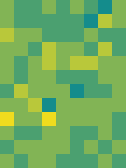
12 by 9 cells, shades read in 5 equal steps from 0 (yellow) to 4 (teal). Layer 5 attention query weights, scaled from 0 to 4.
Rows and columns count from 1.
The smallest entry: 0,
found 2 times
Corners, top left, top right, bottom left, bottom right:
2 2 2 3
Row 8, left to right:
2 2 1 4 2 2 2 2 2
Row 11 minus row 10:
1 -1 -1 0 0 0 -1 1 -1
